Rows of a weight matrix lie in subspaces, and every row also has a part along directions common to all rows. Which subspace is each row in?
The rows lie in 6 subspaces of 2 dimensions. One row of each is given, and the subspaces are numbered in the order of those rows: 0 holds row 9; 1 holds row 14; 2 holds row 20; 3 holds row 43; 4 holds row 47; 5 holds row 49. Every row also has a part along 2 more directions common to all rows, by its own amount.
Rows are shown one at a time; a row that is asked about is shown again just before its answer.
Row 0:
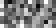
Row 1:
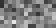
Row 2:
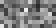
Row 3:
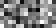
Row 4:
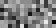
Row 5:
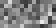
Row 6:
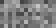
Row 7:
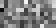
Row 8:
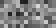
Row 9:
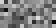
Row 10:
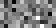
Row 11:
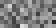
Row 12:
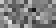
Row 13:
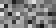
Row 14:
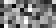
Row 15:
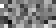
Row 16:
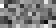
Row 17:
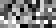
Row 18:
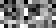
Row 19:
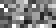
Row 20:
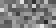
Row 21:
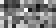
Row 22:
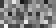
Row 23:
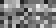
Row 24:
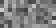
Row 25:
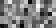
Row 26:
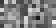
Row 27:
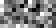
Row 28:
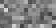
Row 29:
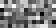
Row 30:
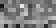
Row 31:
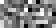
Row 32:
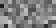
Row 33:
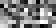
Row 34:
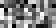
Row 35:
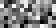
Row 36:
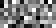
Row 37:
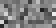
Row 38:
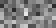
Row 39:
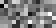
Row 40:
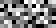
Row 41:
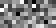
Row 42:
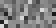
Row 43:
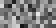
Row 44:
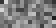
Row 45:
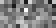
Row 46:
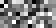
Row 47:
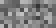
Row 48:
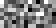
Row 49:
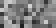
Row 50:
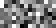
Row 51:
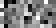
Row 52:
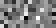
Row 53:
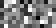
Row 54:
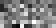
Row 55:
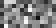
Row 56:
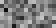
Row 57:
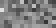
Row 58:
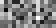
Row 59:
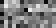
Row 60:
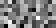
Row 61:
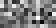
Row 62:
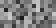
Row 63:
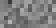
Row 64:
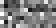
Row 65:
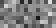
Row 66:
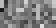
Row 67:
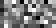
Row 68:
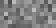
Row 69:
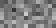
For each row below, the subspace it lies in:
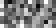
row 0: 5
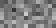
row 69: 3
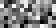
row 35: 1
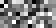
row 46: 2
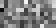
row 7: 2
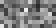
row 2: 4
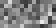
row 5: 1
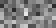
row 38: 3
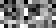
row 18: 3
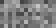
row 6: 4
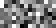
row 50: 3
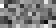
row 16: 5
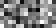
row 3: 1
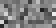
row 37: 4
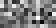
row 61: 0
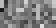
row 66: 2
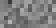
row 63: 1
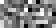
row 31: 3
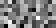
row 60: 5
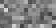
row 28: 0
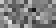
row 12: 5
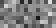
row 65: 1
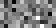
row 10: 3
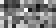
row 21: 4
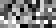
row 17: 3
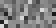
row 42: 4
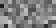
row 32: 5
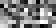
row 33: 3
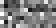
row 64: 4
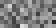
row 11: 3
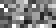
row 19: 0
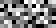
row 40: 2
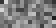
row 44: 2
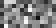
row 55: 1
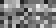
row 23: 4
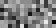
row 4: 0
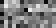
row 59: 4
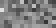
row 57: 2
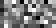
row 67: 2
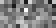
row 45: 1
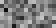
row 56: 0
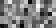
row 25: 5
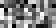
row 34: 0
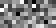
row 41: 2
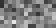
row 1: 3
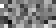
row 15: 5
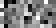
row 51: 5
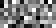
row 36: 1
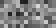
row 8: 4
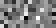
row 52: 4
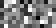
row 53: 1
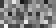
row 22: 4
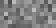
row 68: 1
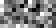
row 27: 5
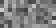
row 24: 2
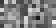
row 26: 0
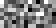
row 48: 3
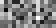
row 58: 0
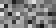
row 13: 2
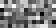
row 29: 0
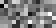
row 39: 2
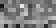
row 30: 5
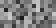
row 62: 0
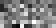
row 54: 5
